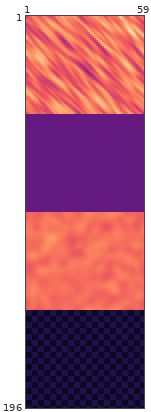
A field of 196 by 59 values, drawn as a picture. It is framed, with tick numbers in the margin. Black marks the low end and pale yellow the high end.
The table splits into 4 rows of 1 panel. Panel 1,1: high, slanting down to the right. Panel 2,1: low, flat. Panel 3,1: high, blotchy, faint in contrast. Panel 4,1: very low, checkered, faint in contrast.
